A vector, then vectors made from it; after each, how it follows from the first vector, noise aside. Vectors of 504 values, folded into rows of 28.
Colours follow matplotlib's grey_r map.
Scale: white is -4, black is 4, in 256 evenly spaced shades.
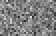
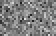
reversed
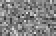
sign-scrambled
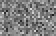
wrapped around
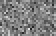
wrapped around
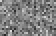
wrapped around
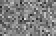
reversed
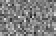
sign-scrambled
